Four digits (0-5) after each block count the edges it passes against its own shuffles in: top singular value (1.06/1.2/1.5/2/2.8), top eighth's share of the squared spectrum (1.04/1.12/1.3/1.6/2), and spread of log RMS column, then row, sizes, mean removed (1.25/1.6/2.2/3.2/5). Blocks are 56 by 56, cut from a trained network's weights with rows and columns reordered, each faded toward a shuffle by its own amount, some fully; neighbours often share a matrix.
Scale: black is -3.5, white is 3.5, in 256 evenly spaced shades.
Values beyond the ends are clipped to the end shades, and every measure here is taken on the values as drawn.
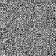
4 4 2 1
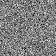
2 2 0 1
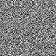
3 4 2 1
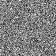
0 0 0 0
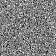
0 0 0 0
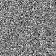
2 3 0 1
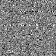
2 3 0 1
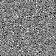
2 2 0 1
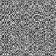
4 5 3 2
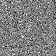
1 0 0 0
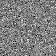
2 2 0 0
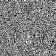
3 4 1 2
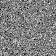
0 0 0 0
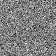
0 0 0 0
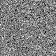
0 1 0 0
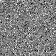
0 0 0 0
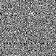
3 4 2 2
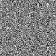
3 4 2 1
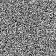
2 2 0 0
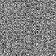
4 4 2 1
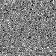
2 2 0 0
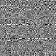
3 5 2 3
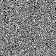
0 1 0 0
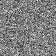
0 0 0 0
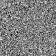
2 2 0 0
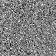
2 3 1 0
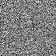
1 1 0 0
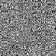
3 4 2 0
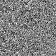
0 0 0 0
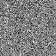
2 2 0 0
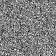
0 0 0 0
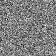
0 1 0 0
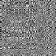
3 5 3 3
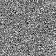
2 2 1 0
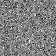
1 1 0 0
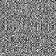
4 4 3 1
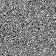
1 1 0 0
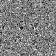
2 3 1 1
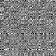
3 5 2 3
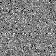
2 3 0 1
